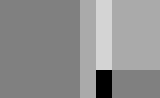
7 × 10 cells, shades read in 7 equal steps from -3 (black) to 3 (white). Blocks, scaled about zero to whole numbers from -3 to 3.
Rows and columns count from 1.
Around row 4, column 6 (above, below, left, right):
1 1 0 2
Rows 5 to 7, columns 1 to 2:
0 0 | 0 0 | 0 0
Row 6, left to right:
0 0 0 0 0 1 -3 0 0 0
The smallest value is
-3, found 2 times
